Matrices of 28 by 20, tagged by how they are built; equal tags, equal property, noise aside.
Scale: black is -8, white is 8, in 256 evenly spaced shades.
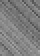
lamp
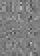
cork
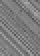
lamp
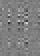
cork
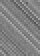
lamp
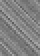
lamp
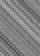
lamp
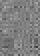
cork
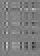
cork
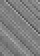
lamp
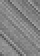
lamp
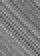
lamp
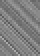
lamp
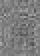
cork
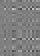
cork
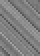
lamp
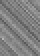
lamp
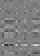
cork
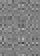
cork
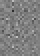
cork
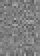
cork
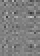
cork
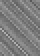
lamp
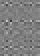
cork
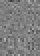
cork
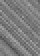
lamp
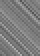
lamp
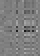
cork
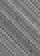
lamp
